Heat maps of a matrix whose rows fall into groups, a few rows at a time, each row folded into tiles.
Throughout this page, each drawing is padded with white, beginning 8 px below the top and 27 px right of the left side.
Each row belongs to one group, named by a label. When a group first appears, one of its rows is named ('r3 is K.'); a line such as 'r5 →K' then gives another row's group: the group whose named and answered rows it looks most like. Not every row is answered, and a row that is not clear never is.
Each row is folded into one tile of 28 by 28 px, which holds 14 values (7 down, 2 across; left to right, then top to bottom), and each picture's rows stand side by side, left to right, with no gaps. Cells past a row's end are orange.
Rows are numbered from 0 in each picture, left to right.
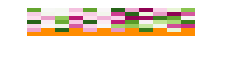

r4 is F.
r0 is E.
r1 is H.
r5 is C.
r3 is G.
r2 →E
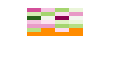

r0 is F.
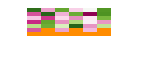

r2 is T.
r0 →G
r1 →G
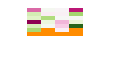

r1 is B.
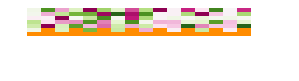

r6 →C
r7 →B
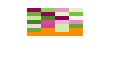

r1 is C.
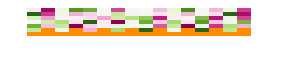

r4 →H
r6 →H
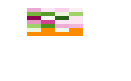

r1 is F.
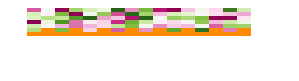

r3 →G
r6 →H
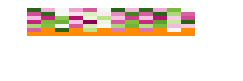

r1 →H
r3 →G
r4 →G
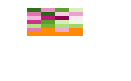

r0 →G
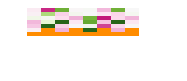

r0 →B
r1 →E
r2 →H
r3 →E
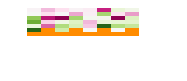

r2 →B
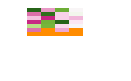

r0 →G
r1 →E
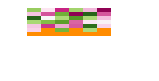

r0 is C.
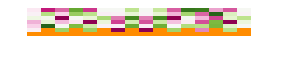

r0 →B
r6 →G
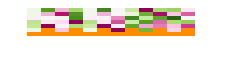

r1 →T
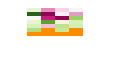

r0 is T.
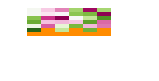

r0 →H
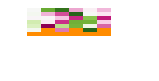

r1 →G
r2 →H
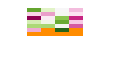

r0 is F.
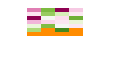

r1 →F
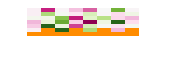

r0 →B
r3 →E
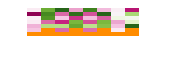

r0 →T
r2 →G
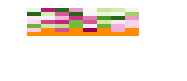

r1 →G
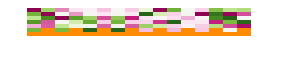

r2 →H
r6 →T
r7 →C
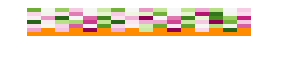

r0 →E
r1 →C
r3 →E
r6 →T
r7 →H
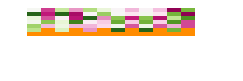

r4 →H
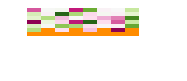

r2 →E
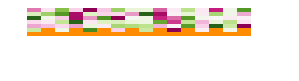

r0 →F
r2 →F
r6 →B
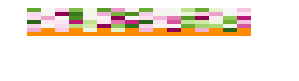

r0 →E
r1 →T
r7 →H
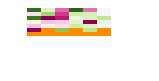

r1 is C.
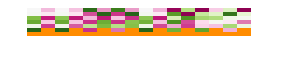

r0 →H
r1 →H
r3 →G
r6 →F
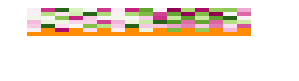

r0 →B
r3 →B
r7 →C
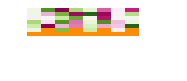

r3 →B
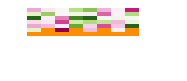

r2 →C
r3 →B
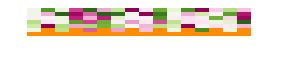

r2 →G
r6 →F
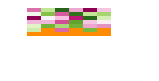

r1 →G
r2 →F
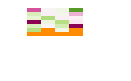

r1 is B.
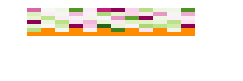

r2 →B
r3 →F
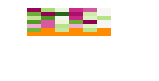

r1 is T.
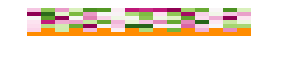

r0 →T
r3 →B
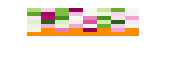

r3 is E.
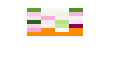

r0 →E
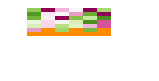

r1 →F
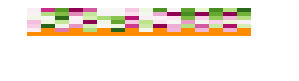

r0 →B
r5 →T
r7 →T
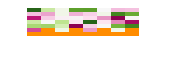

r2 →E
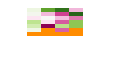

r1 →G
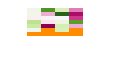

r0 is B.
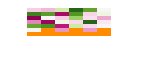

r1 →T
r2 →E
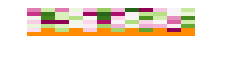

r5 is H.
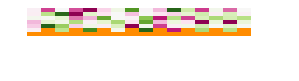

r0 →B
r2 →F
